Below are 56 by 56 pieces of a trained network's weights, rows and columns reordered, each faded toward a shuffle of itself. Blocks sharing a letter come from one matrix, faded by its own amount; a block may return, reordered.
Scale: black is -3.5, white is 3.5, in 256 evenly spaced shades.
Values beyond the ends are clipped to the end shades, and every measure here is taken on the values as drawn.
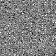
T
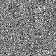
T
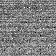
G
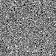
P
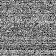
G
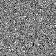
P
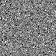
P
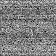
G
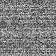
G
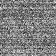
G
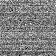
G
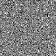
T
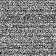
G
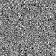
T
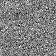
P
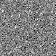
T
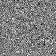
T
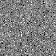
T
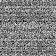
G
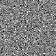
T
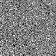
T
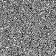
P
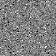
T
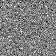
P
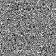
T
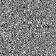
T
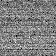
G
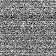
G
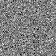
P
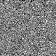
P
